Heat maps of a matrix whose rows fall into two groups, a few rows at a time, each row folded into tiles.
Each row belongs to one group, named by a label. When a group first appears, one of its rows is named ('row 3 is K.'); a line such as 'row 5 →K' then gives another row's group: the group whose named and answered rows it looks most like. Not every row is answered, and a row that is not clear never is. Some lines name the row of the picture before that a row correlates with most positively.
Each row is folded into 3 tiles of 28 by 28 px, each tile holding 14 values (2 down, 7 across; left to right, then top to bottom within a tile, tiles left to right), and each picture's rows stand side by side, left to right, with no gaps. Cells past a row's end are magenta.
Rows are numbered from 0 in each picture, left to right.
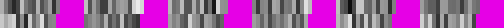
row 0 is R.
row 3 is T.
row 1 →T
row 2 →T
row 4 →R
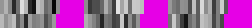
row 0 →R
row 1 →T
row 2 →T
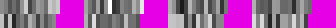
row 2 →R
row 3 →R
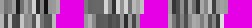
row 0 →T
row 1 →T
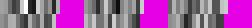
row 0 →R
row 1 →R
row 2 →T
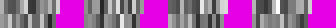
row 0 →R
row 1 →T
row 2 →T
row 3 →R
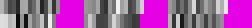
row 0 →R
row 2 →R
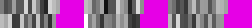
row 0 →T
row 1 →T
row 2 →R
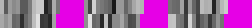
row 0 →T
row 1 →T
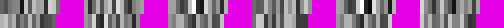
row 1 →T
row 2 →R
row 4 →R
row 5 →R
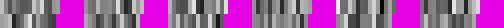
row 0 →T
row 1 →T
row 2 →R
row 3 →T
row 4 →T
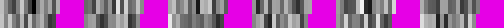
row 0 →R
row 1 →T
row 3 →T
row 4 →R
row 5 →R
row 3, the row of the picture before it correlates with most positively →1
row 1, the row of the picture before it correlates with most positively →0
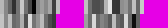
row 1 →R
